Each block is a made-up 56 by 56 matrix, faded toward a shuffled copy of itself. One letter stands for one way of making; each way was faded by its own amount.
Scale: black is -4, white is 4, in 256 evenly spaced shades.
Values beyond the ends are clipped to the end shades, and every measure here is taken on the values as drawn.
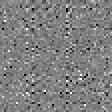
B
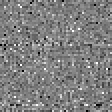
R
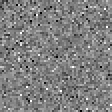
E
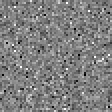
E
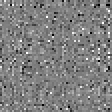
B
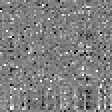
B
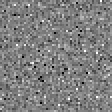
E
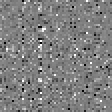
B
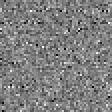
R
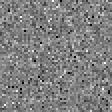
E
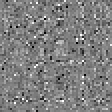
B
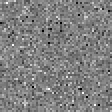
E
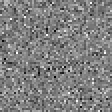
R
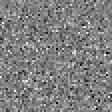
R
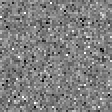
E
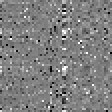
B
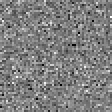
R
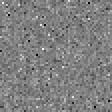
E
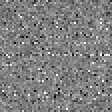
R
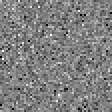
E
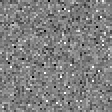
E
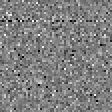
R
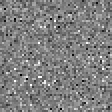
E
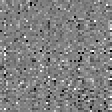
B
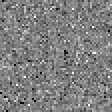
E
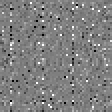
B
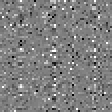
B
